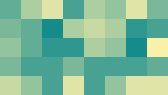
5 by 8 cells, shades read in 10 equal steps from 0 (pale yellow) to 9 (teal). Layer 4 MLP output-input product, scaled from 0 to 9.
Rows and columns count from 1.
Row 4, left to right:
5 7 7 5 7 7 7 6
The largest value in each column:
6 7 9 8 7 7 9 7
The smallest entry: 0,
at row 3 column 8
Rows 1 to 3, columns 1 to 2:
6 3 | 5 6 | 4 6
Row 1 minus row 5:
4 -1 -6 6 -4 0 0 4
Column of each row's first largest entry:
4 3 7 2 3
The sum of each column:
22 26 32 24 22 22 26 19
